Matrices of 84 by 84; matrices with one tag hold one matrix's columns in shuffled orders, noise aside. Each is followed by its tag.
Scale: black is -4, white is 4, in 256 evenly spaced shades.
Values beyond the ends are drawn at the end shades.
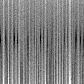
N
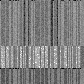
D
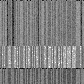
D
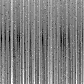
N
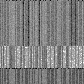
D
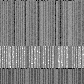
D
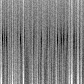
N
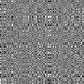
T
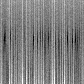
N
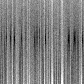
N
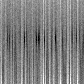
N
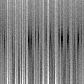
N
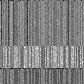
D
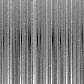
N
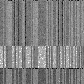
D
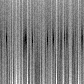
N
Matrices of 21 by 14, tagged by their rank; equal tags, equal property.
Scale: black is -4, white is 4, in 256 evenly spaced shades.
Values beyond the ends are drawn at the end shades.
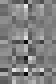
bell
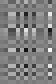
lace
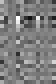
bell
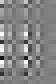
lace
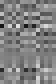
bell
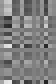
lace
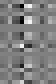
lace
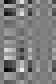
lace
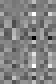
bell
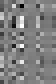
bell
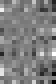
bell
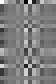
lace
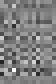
bell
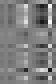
lace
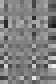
bell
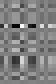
lace
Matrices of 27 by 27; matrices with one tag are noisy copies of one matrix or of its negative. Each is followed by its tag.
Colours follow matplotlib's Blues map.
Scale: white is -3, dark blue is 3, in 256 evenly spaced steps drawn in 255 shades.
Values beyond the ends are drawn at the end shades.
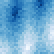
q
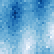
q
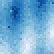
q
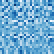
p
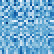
p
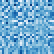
p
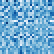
p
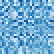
p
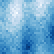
q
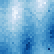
q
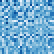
p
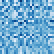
p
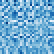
p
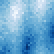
q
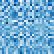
p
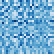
p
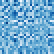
p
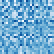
p
